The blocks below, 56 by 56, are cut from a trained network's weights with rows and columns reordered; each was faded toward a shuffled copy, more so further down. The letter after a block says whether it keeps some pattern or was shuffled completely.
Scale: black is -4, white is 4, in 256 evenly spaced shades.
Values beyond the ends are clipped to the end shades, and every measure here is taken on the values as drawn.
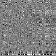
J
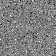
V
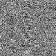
J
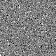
V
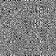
J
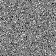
V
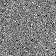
V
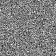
V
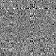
J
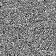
V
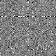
J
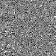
J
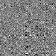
J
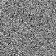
J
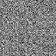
J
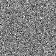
V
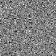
J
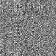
J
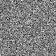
V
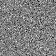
V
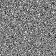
V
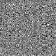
J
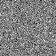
V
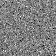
V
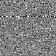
J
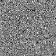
J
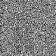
J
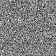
V
